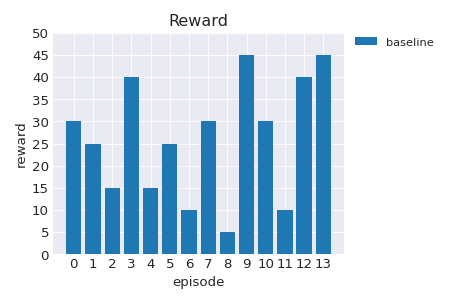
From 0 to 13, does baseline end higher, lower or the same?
higher
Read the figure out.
Title: Reward
x-axis: episode, ticks 0 1 2 3 4 5 6 7 8 9 10 11 12 13
y-axis: reward, ticks 0 5 10 15 20 25 30 35 40 45 50
Legend: baseline
Values:
baseline: 30 25 15 40 15 25 10 30 5 45 30 10 40 45
